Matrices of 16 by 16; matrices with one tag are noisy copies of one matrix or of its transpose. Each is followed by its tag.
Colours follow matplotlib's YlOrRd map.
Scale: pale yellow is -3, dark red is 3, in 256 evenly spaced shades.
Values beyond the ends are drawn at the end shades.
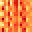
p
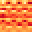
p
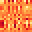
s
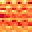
p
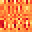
s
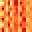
p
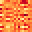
s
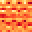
p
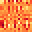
s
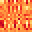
s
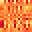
s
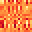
s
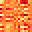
s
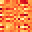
s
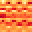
p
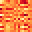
s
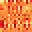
s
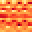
p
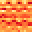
p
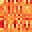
s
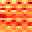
p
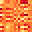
s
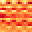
p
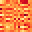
s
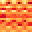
p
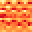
p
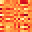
s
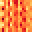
p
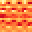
p
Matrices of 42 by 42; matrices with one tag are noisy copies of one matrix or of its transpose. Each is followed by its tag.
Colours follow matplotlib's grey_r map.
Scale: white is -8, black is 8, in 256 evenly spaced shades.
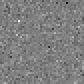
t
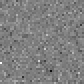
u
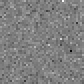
u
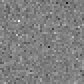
t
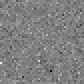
u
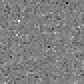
t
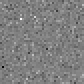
t
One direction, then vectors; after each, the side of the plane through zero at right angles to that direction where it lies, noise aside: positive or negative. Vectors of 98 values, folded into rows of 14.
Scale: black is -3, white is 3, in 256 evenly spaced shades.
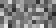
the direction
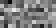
negative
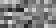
negative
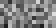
negative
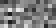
positive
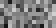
negative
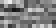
positive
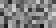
negative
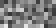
positive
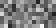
positive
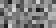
negative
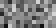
negative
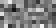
positive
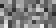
positive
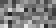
positive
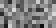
negative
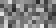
positive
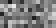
negative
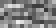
positive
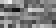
positive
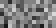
negative
